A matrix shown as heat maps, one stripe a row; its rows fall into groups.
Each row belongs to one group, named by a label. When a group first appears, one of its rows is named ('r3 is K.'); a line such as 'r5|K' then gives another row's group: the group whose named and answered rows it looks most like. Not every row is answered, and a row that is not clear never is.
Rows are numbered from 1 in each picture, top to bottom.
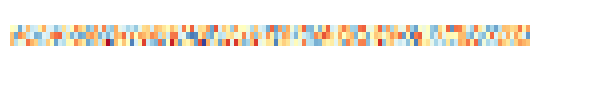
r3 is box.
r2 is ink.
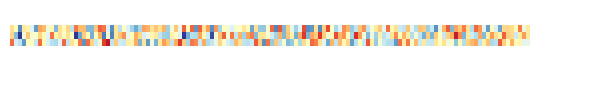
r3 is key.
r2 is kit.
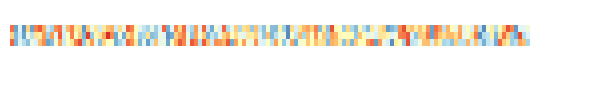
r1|key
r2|key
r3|key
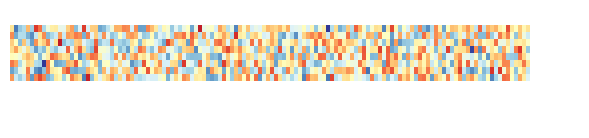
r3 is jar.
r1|kit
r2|key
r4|box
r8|key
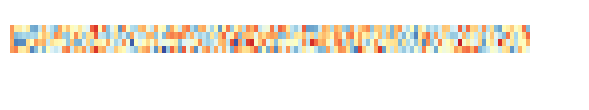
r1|box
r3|kit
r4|box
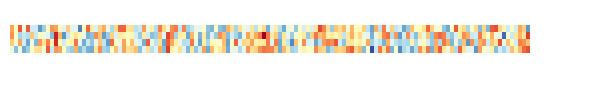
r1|ink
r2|jar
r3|jar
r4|jar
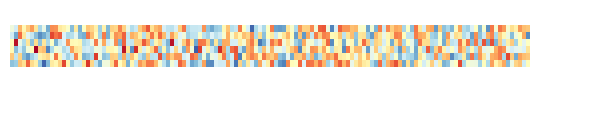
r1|ink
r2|ink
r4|kit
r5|jar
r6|ink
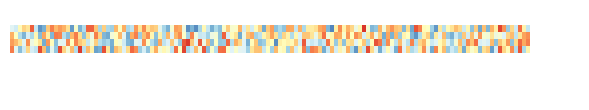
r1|ink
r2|jar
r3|box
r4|key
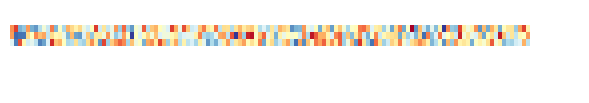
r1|box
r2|kit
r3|ink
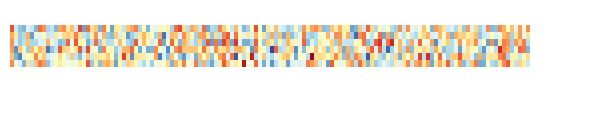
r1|key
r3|box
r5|kit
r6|key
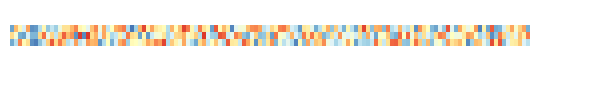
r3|ink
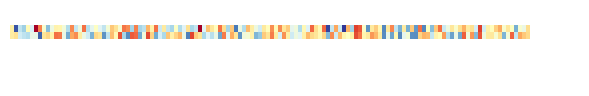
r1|kit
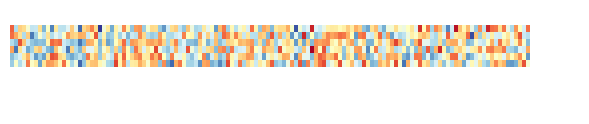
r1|kit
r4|kit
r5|ink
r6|ink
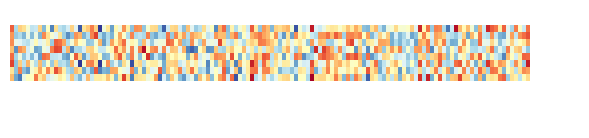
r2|jar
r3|jar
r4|ink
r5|jar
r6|kit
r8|kit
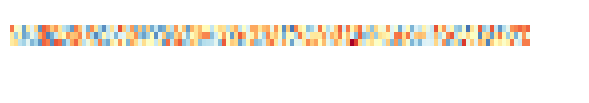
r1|jar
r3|jar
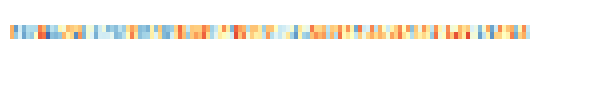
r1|key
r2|key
